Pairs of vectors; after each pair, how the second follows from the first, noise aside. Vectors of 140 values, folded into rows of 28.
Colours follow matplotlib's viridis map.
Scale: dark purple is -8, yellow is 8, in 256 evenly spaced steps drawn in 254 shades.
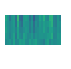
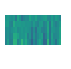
reversed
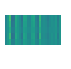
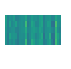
reversed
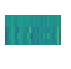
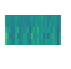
negated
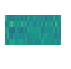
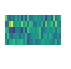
scaled up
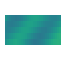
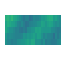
reversed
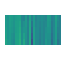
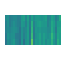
negated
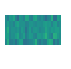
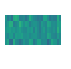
reversed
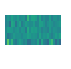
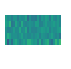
negated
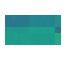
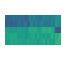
scaled up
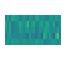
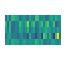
scaled up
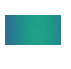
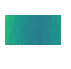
negated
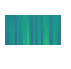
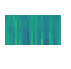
negated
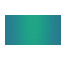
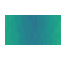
negated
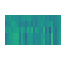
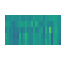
negated
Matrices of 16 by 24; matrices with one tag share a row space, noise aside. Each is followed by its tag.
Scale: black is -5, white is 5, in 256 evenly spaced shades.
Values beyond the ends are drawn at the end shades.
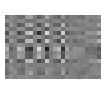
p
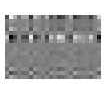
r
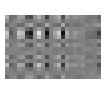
p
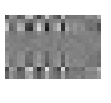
p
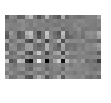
p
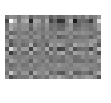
r
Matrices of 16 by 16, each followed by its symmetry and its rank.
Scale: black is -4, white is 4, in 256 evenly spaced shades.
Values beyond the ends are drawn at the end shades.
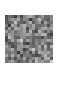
neither, full rank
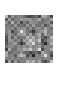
symmetric, rank three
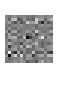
neither, rank three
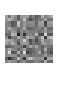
neither, rank three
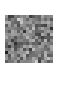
neither, full rank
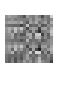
neither, rank three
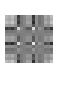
symmetric, rank one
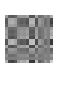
symmetric, rank one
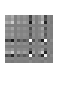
symmetric, rank one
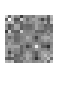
symmetric, rank three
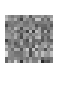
neither, rank three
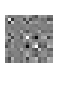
symmetric, rank three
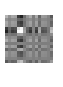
symmetric, rank one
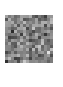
neither, full rank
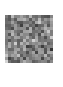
neither, full rank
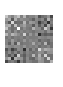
symmetric, rank three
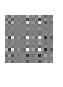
symmetric, rank one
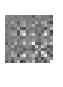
symmetric, rank three
